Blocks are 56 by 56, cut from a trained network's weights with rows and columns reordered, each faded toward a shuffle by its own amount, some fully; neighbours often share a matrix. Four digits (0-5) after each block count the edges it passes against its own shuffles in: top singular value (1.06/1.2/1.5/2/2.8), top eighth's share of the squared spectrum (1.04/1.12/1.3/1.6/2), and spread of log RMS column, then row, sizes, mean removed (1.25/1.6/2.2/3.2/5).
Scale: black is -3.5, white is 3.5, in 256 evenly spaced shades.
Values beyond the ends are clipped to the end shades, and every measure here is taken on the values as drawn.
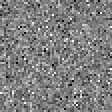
0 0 0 0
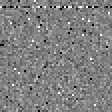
3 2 0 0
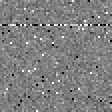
3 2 0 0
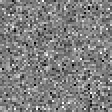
1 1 0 0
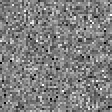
2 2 0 0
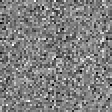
2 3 0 1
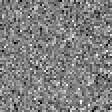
2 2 0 0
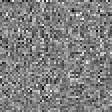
3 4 2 2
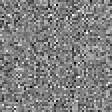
3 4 2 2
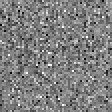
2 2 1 1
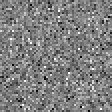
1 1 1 0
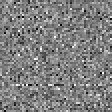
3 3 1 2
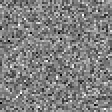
1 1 0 0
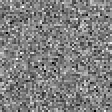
0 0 0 0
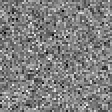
2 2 1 0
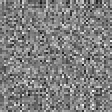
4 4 2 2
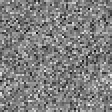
0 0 0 0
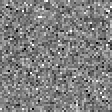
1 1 0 0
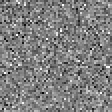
0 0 0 0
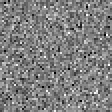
0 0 0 0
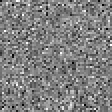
2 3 0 1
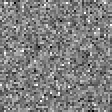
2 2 0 0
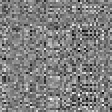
4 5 3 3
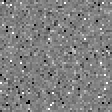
0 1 0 0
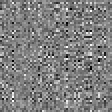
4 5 3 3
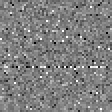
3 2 0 1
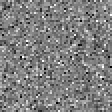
0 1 0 0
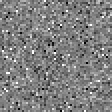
0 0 0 0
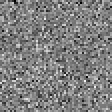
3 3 1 1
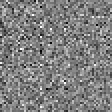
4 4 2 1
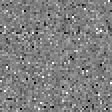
1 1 0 0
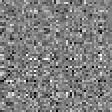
4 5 3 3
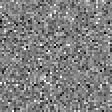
2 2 1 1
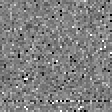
2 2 0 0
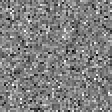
1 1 0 0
